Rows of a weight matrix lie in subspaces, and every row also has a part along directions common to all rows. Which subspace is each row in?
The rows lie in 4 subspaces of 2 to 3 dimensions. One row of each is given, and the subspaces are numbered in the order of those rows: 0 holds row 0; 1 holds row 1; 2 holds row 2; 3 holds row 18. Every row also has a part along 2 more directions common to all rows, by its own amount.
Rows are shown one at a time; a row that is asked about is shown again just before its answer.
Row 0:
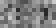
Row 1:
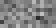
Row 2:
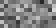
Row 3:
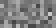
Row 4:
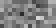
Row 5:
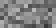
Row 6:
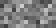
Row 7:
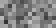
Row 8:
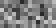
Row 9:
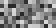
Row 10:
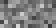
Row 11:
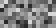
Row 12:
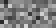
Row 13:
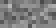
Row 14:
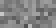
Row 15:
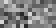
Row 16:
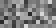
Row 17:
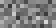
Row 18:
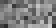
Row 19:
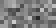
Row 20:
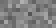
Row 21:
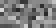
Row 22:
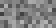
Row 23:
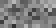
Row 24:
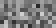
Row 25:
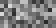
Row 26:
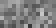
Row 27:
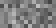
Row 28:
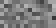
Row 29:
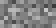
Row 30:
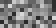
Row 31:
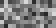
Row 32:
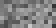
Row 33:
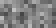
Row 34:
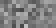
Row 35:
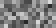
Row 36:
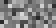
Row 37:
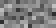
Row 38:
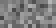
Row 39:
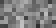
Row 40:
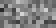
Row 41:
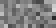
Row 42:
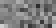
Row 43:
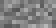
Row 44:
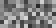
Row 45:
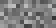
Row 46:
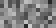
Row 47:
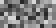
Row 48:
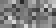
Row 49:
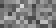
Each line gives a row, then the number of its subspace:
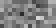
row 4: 1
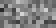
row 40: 0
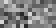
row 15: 1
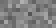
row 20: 0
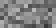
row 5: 3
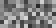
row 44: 3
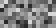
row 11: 0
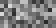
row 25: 2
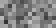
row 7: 0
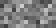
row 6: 0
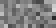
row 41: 2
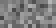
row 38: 1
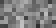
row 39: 0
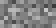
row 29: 3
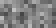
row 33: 1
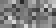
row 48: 3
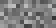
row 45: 2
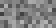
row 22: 2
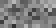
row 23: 3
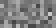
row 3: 3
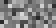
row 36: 2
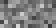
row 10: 2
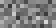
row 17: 3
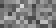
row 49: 0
